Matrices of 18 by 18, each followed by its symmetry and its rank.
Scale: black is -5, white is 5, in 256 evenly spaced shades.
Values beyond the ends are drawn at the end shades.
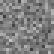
neither, full rank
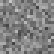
neither, full rank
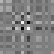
symmetric, rank two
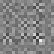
symmetric, rank three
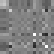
symmetric, rank three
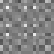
symmetric, rank two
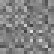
symmetric, rank three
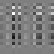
neither, rank one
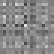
symmetric, rank two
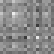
symmetric, rank two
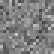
neither, full rank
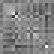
symmetric, rank three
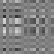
neither, rank one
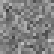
neither, full rank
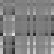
neither, rank one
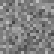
neither, full rank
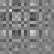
symmetric, rank two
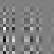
neither, rank one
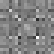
symmetric, rank three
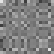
symmetric, rank two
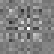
symmetric, rank two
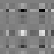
neither, rank one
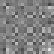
symmetric, rank two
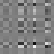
neither, rank one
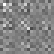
symmetric, rank three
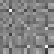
symmetric, rank three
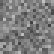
neither, full rank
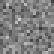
neither, full rank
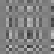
neither, rank one
